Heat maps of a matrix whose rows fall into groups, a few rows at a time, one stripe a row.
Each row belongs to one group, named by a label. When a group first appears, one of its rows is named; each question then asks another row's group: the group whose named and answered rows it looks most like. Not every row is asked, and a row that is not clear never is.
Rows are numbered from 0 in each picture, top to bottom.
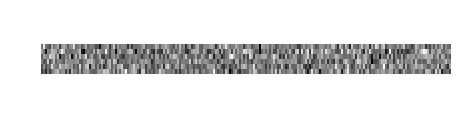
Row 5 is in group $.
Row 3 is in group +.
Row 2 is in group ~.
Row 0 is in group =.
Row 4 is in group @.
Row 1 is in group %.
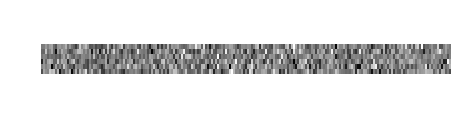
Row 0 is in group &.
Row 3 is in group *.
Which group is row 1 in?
=
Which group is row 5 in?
~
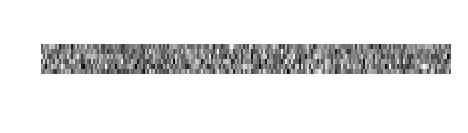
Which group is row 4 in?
%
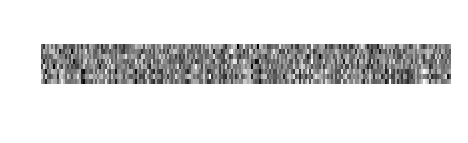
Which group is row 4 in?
&
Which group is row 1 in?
~
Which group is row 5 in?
%
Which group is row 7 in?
%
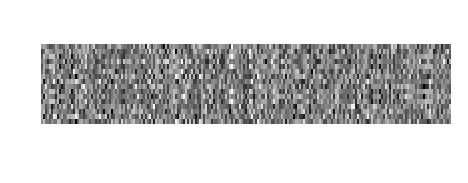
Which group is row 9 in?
~
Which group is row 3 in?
$
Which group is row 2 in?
~
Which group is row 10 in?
=
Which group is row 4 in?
~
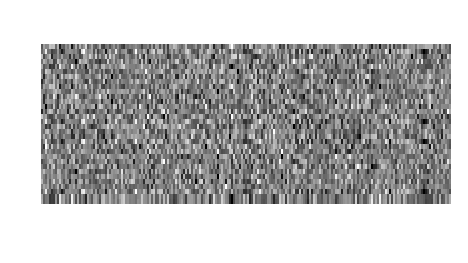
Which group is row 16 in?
$
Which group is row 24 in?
+
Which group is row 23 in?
*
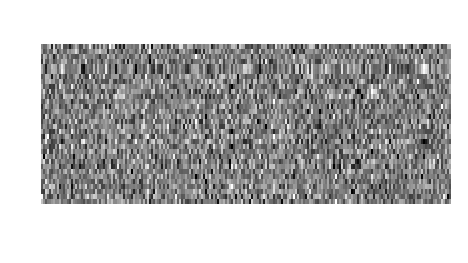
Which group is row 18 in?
+
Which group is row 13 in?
$
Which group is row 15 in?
&
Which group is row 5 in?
%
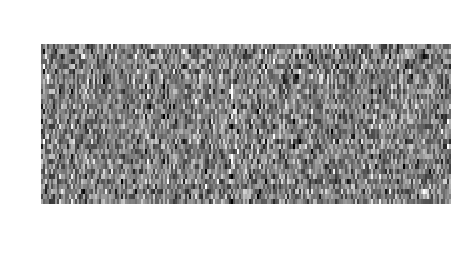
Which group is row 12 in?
=
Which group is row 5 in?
=
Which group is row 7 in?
@
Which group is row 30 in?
&
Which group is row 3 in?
+
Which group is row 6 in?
@
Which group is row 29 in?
%
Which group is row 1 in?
=
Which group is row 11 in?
&
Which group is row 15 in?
*
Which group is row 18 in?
+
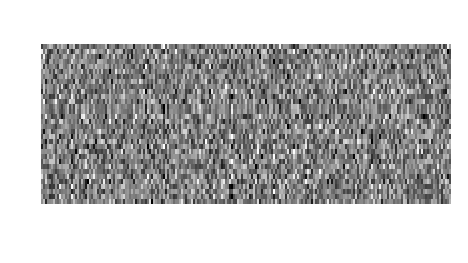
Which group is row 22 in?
+
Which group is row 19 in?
+
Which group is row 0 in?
*
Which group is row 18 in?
~
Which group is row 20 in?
*
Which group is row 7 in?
+
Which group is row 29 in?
+
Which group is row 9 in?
*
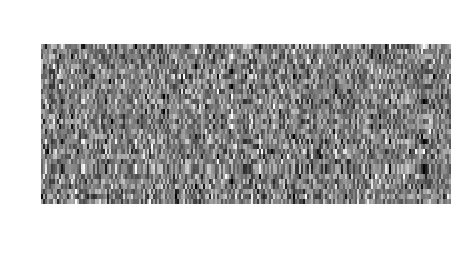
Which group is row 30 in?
*
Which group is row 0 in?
%
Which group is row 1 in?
&
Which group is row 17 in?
+
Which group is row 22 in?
$
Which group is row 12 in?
+
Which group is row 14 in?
~
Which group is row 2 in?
~
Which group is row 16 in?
~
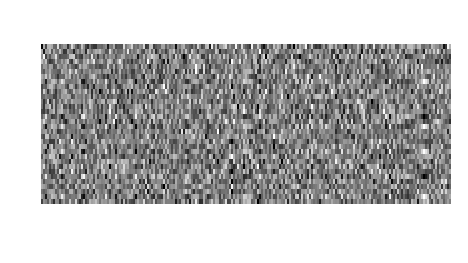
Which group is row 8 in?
*
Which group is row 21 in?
%
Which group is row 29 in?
*
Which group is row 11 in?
+
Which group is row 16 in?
%
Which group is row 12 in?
@
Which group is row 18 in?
+
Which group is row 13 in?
@
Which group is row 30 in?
%
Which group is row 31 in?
&
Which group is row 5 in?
&
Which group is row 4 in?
&
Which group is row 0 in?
*
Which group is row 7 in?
%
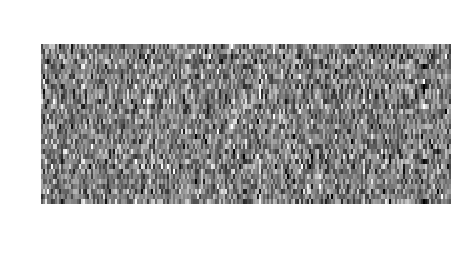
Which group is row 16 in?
~
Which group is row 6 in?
=
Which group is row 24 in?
@
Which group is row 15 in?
@
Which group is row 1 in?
+
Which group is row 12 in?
%
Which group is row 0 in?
~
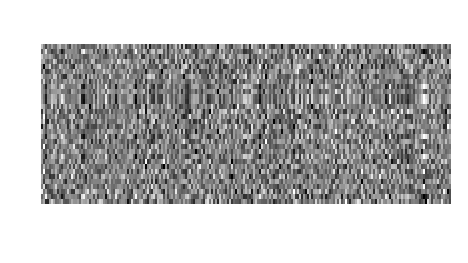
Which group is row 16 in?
*
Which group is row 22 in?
%
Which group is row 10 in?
%
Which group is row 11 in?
%
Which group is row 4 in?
=
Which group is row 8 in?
%
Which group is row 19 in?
=
